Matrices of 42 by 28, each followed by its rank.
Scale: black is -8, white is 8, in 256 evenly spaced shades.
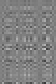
two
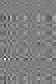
two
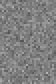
full rank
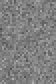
full rank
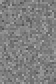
full rank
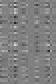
two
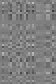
two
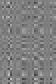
two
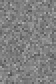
full rank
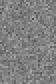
full rank
